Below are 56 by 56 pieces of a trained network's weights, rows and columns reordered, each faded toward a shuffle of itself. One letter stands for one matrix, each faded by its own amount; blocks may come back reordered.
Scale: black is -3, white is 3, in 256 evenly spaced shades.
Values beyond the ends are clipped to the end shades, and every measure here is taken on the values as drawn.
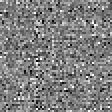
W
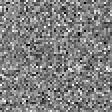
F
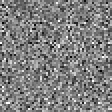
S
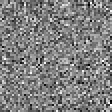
S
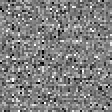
W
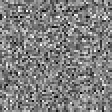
S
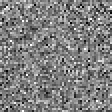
F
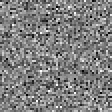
F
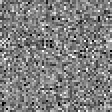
F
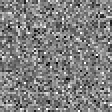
F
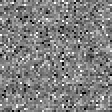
W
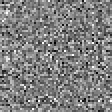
S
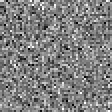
F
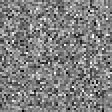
S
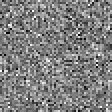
S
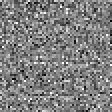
F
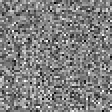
S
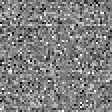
W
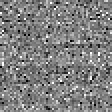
W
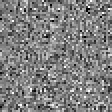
F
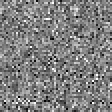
F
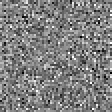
F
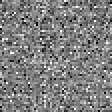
W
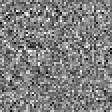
S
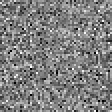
F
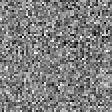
S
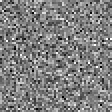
S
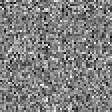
S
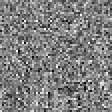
S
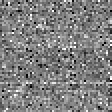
W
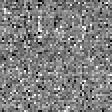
W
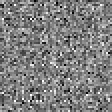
F
